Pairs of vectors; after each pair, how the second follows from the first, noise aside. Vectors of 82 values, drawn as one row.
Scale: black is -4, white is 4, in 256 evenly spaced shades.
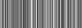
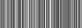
reversed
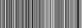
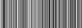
reversed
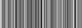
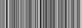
reversed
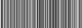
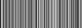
negated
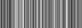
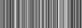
reversed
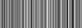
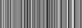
negated
